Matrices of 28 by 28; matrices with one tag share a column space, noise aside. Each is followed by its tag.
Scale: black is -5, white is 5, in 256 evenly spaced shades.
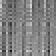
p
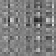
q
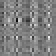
q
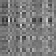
q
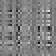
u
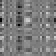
q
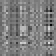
u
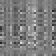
u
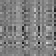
u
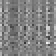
u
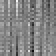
p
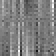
p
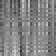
p
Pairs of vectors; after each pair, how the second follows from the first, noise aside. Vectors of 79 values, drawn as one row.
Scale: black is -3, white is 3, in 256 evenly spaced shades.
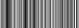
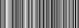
negated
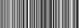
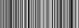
negated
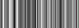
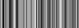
negated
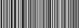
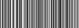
negated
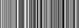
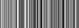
copied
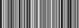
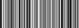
copied
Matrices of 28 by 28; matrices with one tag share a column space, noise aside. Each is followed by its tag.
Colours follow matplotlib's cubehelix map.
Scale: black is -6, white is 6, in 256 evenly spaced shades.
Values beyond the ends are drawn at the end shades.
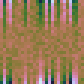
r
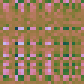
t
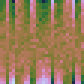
r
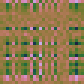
t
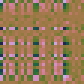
t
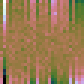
r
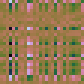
t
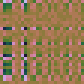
t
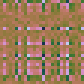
t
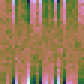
r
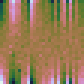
r
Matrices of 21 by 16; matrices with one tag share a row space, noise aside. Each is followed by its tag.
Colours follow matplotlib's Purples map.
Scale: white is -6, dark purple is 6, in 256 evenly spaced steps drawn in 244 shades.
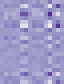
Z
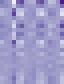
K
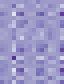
K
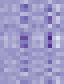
Z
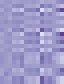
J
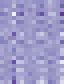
K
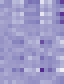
J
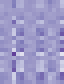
K
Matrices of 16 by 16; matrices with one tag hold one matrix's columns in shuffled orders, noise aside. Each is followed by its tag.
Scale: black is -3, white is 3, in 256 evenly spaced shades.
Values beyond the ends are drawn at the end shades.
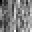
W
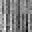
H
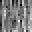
W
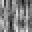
W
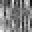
W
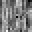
W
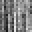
H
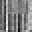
H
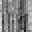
H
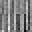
H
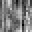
W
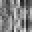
W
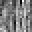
W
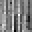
H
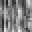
W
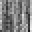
H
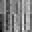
H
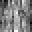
W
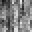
W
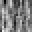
W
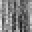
H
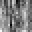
W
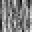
W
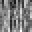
W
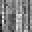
H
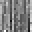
H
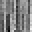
H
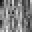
W
